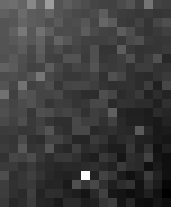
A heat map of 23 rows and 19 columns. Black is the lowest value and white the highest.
The texture is fine-grained noise. Values change most from cell to cell in the bottom middle. The values are skewed, with a long tail toward high values. The field climbs toward the top left.
